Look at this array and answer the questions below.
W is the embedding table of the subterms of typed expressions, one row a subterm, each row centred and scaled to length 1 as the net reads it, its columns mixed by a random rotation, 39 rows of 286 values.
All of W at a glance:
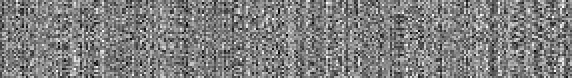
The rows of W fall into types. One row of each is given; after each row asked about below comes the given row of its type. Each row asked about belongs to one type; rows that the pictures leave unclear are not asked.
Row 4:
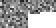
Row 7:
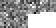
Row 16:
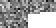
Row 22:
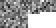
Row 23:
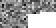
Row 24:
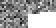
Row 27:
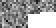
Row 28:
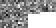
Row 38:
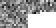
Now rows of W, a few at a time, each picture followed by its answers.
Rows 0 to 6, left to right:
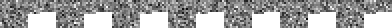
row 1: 28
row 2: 7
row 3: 16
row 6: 4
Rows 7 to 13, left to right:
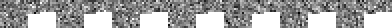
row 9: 28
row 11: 7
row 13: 4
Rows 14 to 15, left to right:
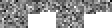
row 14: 24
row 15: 38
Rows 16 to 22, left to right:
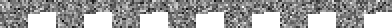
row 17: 27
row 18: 22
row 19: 16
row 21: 23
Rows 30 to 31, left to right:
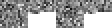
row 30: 24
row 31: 28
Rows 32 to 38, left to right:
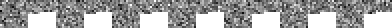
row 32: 24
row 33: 4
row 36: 23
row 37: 23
